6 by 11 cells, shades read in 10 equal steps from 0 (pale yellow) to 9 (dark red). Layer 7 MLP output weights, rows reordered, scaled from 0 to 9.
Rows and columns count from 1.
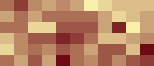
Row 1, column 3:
4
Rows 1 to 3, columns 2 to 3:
7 4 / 5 3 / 5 1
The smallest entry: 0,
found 2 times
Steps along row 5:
up up down up down down up same down up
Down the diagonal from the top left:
5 5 1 6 6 5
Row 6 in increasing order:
3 3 4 4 5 5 6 6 6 7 9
